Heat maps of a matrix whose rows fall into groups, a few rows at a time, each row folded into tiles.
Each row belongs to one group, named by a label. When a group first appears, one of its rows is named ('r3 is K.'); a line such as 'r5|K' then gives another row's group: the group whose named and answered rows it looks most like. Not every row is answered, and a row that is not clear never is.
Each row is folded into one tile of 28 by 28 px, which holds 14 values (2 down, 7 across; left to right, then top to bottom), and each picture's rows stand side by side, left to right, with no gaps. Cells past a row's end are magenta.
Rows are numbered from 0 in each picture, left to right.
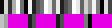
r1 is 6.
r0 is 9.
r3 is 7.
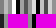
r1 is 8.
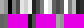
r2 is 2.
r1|6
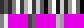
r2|9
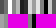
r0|2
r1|7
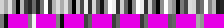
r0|7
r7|2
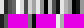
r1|7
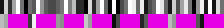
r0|9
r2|2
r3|9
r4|6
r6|9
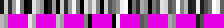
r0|9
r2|9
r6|2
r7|6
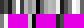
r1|8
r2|6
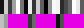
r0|9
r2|6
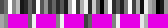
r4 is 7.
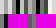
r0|7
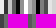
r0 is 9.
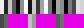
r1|9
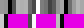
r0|8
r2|8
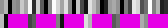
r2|7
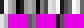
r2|6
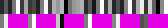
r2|8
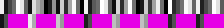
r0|6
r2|9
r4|9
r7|6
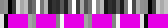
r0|8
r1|2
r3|2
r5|8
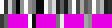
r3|2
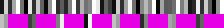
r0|9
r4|9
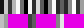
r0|9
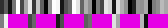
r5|8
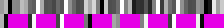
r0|8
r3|7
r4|2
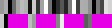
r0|8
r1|9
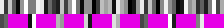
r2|9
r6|8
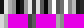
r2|2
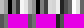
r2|6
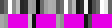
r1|8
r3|6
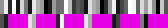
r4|6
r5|7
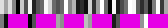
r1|6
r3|9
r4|6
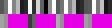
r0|2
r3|2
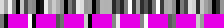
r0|7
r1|8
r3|8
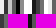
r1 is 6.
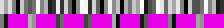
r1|2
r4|8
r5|6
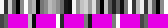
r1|8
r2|8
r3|7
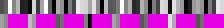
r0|2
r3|7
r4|2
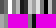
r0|2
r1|7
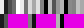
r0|6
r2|8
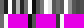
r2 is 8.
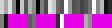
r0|7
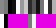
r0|8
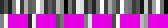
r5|9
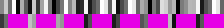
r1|9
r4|6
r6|8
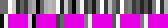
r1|8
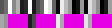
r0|2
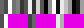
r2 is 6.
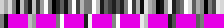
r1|9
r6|6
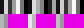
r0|9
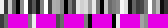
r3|7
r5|2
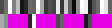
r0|2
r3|6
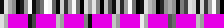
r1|6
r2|9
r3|7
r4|9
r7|9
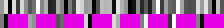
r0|8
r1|2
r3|8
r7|7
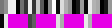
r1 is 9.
